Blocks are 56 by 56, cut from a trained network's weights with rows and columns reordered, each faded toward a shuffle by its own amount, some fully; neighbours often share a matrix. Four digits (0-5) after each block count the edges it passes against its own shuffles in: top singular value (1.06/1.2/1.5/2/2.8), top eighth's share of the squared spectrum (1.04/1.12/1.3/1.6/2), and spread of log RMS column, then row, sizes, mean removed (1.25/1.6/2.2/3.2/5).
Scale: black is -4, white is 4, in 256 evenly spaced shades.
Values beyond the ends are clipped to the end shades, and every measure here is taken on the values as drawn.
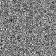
1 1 0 0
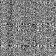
3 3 0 2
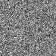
0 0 0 0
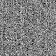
2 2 0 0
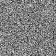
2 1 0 0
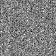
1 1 1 0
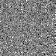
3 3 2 1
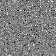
3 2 0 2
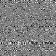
4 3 0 3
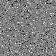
0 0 0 0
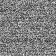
2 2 0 0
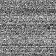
3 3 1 1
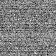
3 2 1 0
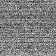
3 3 1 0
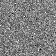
0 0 0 0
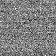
2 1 0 0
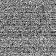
3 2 0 1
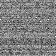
3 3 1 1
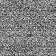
2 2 0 0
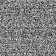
1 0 0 0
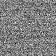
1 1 0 0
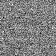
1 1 0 0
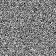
0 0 0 0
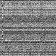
5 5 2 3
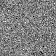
0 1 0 0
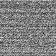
3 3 0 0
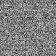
1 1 0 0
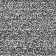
2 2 0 0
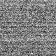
3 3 0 1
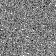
0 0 0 0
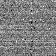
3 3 1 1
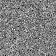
0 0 0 0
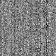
3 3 2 1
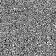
1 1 0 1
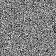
0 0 0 0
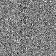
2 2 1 0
